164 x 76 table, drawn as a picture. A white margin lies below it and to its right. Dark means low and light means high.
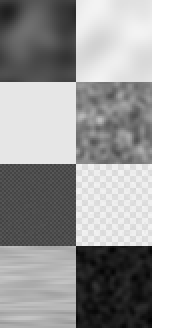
It is made of 4 by 2 panels. Panel 1,1: low, smooth. Panel 1,2: very high, smooth, faint in contrast. Panel 2,1: very high, flat. Panel 2,2: middling, blotchy. Panel 3,1: low, checkered, faint in contrast. Panel 3,2: very high, checkered, faint in contrast. Panel 4,1: high, streaked across, faint in contrast. Panel 4,2: very low, blotchy, faint in contrast.
